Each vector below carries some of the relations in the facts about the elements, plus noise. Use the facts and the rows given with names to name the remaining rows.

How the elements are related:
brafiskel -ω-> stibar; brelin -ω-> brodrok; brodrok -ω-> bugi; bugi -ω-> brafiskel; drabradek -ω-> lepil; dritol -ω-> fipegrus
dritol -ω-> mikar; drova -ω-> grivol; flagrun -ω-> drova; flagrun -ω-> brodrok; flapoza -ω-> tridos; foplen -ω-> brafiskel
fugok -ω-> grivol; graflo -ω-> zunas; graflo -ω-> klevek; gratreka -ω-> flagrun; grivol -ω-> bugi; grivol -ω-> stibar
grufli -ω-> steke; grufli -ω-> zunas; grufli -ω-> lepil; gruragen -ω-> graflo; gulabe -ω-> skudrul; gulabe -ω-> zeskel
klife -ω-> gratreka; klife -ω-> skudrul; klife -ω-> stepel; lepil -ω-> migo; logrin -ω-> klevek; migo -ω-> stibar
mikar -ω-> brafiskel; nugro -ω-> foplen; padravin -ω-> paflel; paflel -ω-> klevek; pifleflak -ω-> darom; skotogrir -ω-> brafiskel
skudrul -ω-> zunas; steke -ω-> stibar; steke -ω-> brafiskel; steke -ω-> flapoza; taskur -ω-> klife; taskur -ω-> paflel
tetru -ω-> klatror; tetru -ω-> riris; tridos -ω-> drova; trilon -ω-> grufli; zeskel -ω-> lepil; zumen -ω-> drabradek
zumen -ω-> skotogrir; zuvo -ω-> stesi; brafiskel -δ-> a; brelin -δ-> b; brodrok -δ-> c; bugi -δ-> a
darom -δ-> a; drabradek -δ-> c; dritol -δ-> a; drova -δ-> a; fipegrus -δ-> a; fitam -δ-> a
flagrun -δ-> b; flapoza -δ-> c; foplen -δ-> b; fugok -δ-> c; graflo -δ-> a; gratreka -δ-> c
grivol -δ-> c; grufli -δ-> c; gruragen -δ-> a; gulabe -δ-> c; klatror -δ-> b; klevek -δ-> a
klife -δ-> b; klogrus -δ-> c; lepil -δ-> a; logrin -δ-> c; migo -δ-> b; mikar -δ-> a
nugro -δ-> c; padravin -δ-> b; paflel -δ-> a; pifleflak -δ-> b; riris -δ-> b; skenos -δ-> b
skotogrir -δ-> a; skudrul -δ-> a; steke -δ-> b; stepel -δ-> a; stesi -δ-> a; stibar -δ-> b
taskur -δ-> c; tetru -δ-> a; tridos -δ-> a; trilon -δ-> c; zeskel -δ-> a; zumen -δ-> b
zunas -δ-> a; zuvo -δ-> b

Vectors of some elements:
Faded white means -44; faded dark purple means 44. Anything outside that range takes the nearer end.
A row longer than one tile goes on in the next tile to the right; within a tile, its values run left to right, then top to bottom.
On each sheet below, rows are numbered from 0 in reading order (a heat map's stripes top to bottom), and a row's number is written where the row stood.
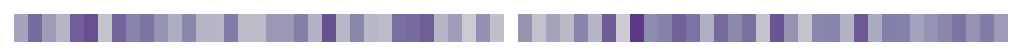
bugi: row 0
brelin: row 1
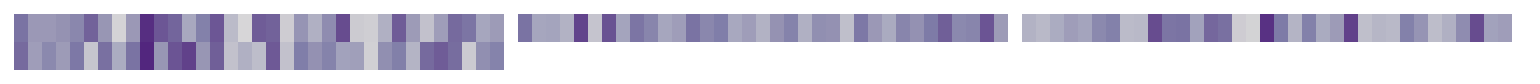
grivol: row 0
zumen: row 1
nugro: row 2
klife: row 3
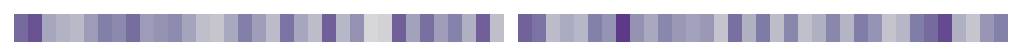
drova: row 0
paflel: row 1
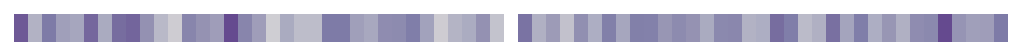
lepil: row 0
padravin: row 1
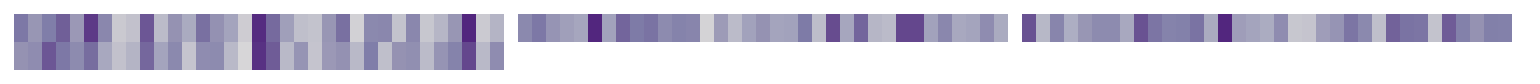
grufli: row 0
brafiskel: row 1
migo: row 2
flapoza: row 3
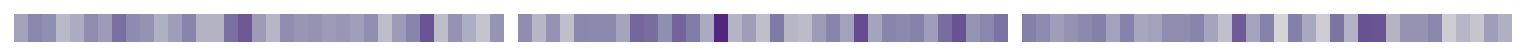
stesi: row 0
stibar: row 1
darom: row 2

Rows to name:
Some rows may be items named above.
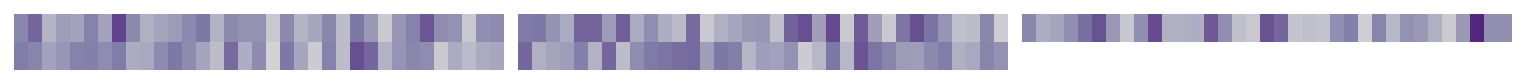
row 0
klevek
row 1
skotogrir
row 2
drabradek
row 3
darom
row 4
pifleflak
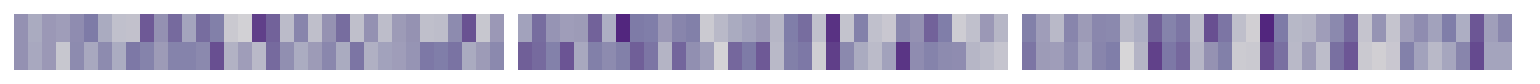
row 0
klogrus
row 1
mikar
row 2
logrin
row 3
skenos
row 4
skudrul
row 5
fugok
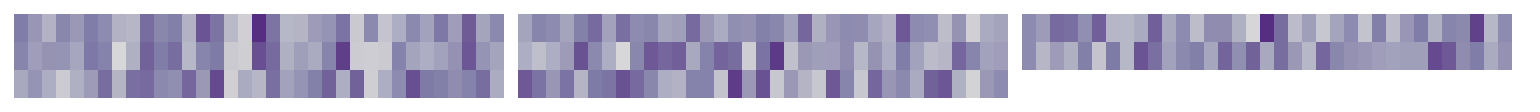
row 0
logrin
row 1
stepel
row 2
flapoza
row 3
fugok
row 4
brodrok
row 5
zuvo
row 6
foplen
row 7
graflo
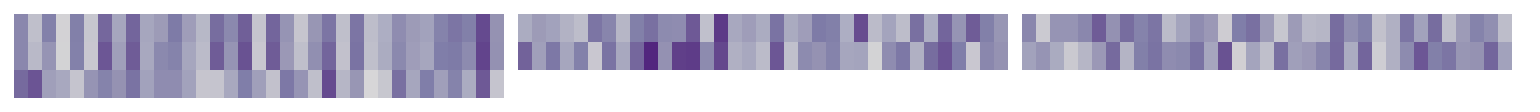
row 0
flagrun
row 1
steke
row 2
zeskel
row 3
flagrun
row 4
klife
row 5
foplen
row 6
drova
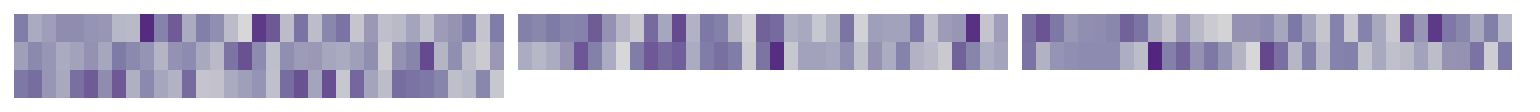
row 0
taskur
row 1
trilon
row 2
tridos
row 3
stesi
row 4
brodrok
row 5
taskur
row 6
skotogrir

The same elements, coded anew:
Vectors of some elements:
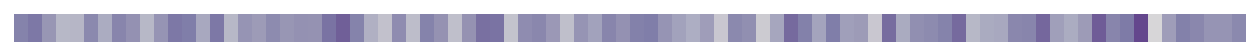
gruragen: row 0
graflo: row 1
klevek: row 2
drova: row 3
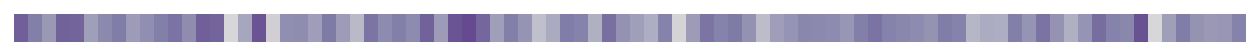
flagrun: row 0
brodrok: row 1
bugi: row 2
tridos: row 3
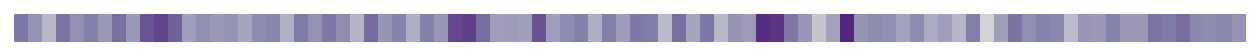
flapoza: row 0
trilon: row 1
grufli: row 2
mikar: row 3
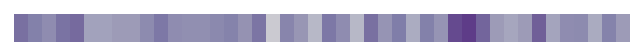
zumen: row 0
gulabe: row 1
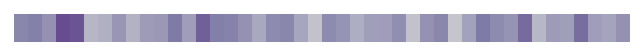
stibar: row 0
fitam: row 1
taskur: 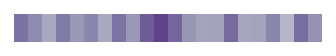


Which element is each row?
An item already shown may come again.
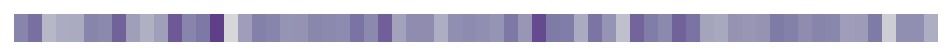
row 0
drova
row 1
steke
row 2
klife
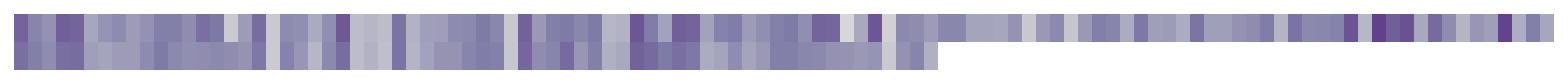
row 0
brelin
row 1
lepil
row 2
flagrun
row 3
zunas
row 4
grivol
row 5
zumen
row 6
zeskel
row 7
padravin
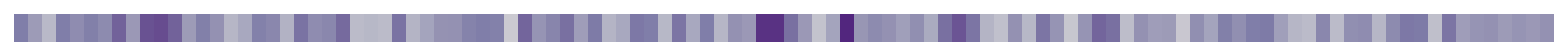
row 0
brodrok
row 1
zeskel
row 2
grufli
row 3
paflel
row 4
skudrul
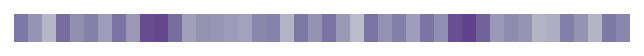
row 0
flapoza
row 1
gratreka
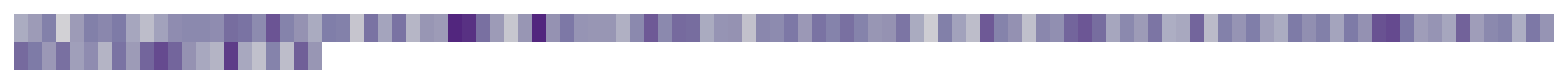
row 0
brafiskel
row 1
drabradek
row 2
migo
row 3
klogrus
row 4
nugro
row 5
logrin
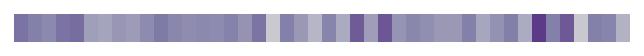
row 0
zumen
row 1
foplen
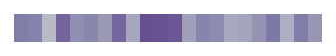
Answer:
fugok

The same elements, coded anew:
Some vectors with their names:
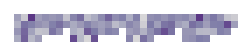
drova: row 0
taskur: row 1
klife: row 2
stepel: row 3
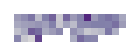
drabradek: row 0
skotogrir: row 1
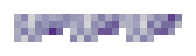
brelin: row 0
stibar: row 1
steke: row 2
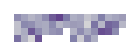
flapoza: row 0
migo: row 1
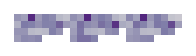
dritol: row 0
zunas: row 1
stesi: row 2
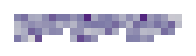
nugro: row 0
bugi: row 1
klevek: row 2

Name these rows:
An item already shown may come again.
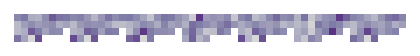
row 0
nugro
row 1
logrin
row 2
grivol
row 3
drova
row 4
taskur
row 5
foplen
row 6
fugok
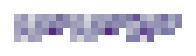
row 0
flagrun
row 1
flagrun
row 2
brodrok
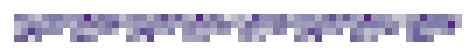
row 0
grivol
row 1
brafiskel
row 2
grufli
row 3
lepil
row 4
tridos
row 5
grufli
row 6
paflel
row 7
skudrul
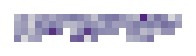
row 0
padravin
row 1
grivol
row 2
zeskel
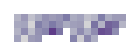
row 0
zumen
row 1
migo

